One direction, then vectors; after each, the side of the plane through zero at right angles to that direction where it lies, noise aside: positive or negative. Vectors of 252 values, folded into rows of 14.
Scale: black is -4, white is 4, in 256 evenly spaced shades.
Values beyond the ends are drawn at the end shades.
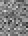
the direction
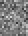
negative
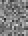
negative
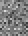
positive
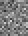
negative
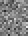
negative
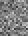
negative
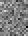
positive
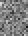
positive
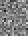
negative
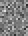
positive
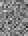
positive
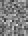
negative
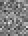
negative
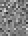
positive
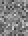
negative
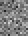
negative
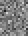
negative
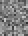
positive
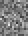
negative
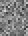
positive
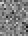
positive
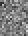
negative
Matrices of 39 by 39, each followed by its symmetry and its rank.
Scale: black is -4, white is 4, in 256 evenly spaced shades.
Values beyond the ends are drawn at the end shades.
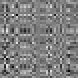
neither, rank three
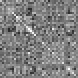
symmetric, rank five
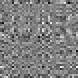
neither, rank five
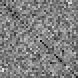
symmetric, full rank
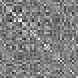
symmetric, rank five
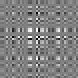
symmetric, rank one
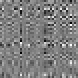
neither, rank three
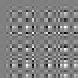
symmetric, rank one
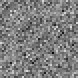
symmetric, full rank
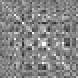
symmetric, rank five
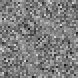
symmetric, full rank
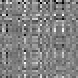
neither, rank three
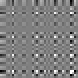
symmetric, rank one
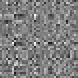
neither, rank five
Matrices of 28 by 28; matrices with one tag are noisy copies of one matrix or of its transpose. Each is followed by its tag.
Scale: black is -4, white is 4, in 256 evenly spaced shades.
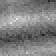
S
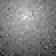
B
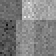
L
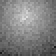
B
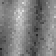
S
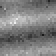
S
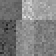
L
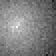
B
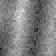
S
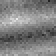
S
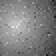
B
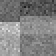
L
